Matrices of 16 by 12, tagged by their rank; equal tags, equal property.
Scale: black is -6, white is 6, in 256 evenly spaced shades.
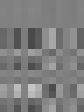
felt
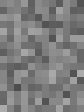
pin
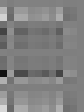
felt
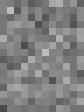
pin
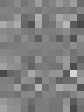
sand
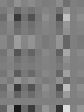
felt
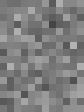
pin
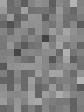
pin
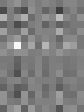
sand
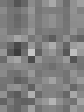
sand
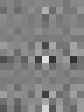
sand
